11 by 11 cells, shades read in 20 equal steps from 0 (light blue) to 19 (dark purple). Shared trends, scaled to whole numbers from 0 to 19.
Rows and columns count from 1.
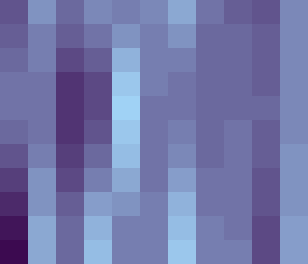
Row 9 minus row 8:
2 0 -2 -3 2 -1 -2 0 0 0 0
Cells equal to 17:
0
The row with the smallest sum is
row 11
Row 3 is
10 8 13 11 3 8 8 10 10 11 7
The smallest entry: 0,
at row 5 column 5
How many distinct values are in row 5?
6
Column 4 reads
7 9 11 13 13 12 10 8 5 3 2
